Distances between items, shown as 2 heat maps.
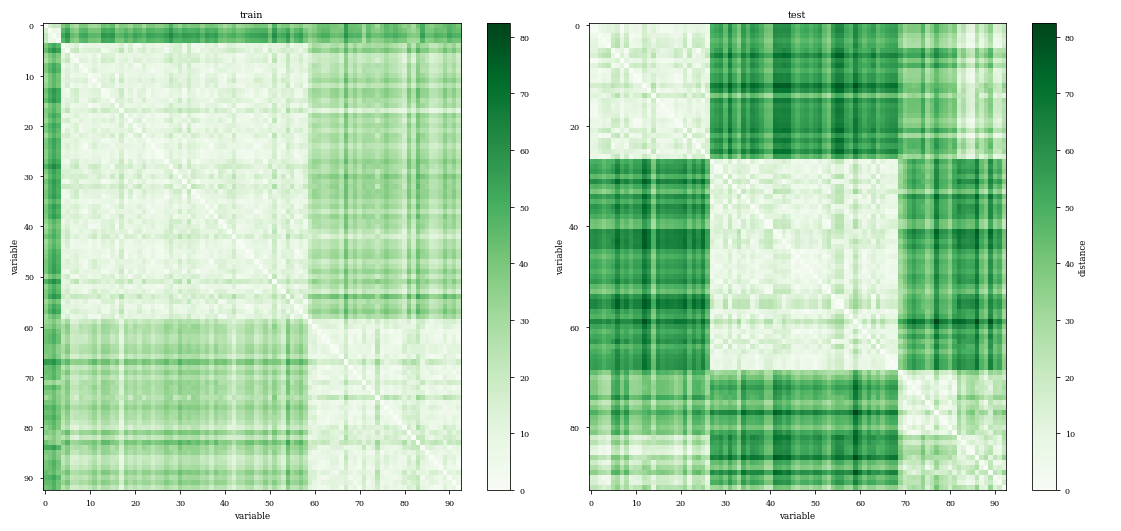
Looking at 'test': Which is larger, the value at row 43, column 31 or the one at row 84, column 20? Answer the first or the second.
the second
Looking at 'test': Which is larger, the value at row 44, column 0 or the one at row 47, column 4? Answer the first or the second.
the first
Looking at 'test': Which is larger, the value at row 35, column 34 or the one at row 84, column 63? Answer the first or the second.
the second
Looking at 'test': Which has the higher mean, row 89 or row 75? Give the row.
89
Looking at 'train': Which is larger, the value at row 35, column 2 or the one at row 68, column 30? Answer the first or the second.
the first
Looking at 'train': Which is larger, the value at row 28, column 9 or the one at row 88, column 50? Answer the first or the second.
the second
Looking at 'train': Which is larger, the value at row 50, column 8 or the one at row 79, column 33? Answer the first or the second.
the second
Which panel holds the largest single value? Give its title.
test
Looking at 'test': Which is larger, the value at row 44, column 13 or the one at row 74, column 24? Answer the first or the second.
the first
